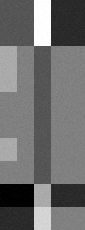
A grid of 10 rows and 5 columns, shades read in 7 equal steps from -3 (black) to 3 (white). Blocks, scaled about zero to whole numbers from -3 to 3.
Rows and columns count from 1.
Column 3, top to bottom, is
3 3 -1 -1 -1 -1 -1 -1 1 2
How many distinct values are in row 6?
2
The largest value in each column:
1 0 3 0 0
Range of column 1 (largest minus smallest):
4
